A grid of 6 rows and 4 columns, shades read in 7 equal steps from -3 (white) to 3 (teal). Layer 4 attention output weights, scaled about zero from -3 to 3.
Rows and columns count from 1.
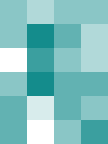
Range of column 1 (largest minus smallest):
4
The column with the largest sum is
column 3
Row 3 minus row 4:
-3 -1 -1 -2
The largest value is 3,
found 2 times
